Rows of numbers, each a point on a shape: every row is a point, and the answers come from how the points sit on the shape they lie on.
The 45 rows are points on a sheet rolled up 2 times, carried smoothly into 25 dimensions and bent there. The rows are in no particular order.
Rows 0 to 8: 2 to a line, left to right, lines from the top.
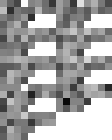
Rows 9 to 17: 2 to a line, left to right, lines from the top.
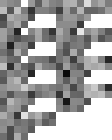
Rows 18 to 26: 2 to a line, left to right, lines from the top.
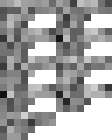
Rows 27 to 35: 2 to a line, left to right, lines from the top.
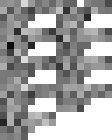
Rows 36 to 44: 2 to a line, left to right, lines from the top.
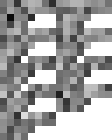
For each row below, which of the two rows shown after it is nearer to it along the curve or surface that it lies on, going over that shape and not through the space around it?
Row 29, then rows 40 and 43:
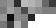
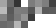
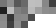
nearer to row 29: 43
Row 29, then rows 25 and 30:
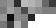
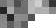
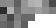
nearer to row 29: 25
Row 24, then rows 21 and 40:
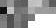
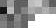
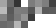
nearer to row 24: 21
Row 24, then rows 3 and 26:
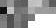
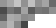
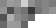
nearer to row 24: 3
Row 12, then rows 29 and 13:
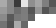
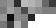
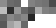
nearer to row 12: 29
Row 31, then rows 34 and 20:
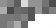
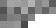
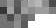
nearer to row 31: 20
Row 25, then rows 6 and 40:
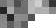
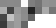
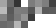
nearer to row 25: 40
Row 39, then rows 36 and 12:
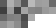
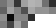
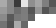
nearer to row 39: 36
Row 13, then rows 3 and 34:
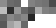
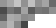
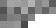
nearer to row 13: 3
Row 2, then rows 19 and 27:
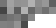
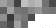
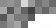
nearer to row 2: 19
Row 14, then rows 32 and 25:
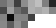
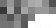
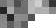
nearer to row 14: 25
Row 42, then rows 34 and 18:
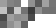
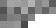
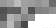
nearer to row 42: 18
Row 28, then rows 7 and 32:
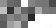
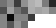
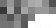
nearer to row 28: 7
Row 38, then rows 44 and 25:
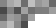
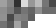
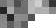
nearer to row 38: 25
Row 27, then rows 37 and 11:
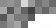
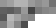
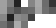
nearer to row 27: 37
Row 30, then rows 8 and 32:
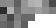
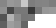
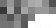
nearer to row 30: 32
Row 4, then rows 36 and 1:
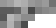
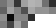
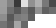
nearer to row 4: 1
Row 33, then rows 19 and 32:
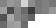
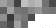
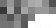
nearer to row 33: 19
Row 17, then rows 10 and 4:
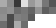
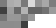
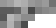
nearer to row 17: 4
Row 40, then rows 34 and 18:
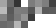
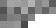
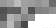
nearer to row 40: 18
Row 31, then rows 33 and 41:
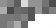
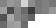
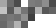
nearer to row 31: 33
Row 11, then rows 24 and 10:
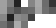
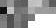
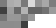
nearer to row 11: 24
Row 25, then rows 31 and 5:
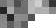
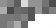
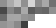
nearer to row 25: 5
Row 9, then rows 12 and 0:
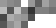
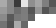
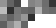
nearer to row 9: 0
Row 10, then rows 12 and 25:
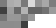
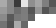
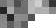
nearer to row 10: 25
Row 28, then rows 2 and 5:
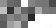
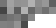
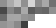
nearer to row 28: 5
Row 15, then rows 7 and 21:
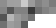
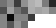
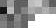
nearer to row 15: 21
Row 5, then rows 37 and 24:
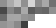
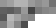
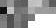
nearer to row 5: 37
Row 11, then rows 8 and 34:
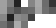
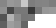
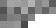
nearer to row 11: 8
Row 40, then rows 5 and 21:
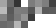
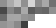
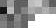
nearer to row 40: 21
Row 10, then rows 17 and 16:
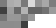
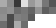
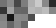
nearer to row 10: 16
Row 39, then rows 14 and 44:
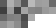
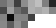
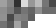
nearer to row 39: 14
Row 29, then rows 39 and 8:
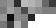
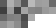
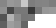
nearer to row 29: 39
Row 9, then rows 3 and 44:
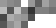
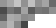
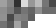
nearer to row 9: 3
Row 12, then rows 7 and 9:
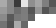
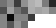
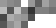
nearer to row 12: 7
